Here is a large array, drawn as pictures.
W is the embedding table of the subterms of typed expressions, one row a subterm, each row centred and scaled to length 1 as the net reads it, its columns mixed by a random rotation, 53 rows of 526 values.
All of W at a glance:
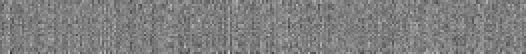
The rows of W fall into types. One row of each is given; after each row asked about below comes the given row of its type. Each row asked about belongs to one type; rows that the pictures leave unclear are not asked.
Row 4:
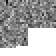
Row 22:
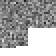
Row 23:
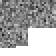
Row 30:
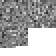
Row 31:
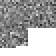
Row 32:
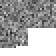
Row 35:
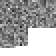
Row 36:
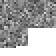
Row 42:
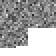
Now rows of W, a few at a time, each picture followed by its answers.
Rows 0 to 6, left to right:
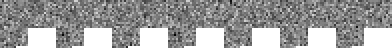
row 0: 36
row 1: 32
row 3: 32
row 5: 35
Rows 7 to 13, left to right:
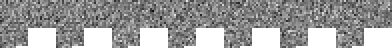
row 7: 4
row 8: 4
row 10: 42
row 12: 30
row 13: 36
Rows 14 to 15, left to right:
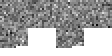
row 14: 32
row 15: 31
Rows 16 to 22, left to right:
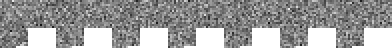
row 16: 31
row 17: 35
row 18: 35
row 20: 42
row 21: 35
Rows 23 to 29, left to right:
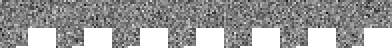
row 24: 31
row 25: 30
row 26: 30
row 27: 22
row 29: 23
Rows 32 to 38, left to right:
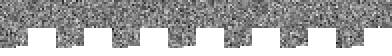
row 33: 4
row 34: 23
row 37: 31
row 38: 30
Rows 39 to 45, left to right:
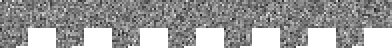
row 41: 32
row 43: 36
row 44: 36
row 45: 23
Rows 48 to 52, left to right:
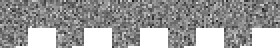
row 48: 35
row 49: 36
